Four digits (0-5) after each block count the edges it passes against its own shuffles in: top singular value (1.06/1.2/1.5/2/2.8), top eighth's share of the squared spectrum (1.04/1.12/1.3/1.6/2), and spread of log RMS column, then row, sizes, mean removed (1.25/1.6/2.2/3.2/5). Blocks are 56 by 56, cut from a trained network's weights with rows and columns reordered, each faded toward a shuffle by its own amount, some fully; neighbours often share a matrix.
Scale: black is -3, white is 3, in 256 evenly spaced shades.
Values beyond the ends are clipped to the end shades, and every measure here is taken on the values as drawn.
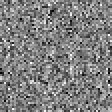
2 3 1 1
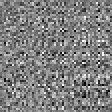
4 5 3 3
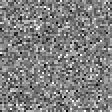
0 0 0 0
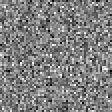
2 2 0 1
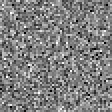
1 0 0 0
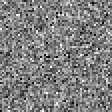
1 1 0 0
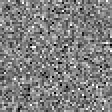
0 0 0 0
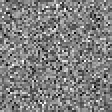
3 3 1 0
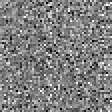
3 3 1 1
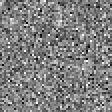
0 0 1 0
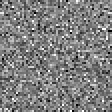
0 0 0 0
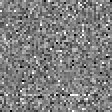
1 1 0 1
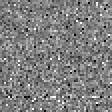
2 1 0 0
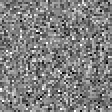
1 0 0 0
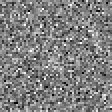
0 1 0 0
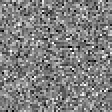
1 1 0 0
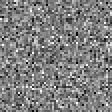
3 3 1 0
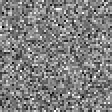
1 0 0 0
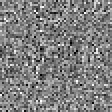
3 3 1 1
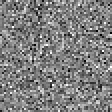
0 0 0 0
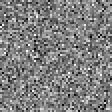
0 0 0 0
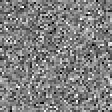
2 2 0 0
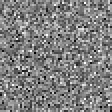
0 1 0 0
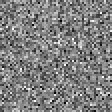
2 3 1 1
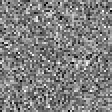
0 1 0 1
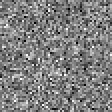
2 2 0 1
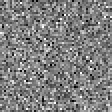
0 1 0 0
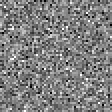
1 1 0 0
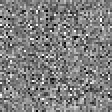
3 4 3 2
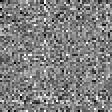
3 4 2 2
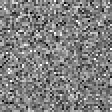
1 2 0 0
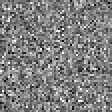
3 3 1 1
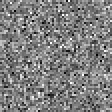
0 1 0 0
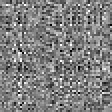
4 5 3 2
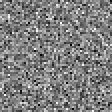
1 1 0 0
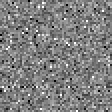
1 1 0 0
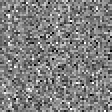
2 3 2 0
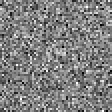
2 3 1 1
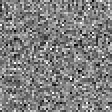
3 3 1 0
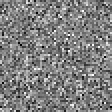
0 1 0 0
